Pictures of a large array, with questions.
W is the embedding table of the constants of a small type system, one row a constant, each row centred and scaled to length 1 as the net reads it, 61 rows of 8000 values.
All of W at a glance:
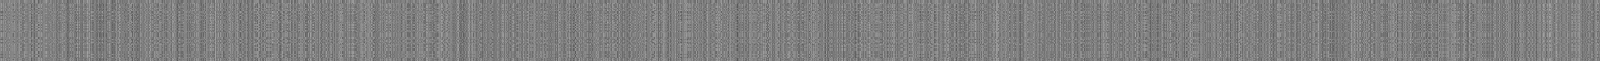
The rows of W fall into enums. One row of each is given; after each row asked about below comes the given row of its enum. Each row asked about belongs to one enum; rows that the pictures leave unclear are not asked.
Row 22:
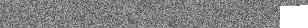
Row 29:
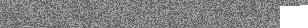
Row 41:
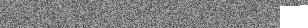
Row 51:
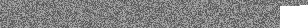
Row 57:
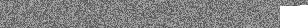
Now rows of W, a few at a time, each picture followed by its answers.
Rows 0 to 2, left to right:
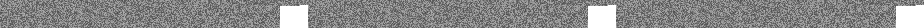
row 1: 51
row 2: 51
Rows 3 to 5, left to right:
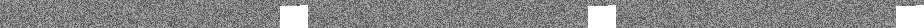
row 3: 22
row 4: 41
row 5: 41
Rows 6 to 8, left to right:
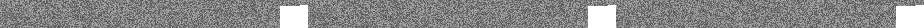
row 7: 29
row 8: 51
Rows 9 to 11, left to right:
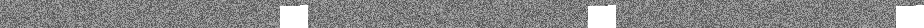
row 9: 41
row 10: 22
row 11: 57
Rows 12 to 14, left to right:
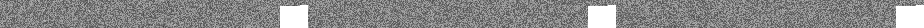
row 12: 57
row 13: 51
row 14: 29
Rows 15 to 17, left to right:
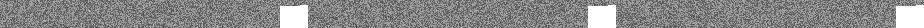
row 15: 57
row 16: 41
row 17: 29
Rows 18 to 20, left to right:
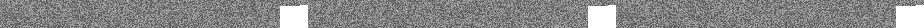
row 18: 29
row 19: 57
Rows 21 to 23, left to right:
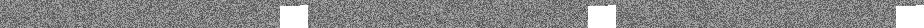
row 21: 41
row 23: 29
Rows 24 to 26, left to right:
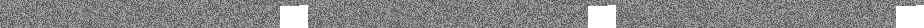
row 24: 51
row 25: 51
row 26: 29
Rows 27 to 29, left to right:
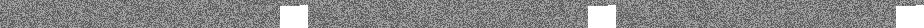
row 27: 51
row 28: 29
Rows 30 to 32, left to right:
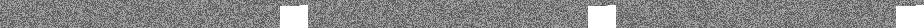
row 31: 57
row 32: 29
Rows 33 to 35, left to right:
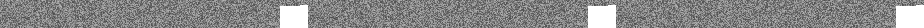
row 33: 41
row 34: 41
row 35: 41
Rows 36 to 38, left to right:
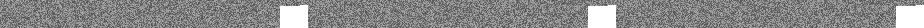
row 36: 41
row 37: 51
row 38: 51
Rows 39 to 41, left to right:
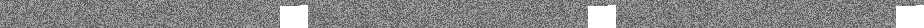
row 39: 57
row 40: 29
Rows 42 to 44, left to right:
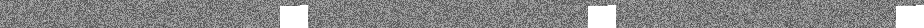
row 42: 57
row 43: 51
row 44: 22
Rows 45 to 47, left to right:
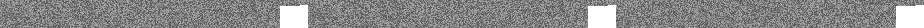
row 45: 29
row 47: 51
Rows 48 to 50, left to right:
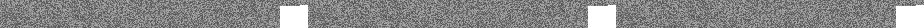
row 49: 29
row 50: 29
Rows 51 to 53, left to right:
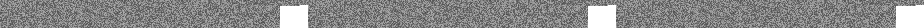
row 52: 51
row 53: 51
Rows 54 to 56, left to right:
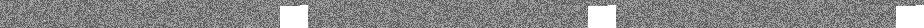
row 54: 57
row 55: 51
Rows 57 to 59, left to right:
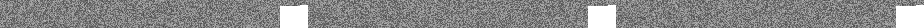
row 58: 29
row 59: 41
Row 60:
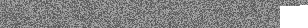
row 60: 29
